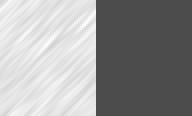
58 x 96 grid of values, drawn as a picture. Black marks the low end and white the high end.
The table splits into one row of 2 panels. Panel 1,1: very high, slanting up to the right, faint in contrast. Panel 1,2: low, flat.
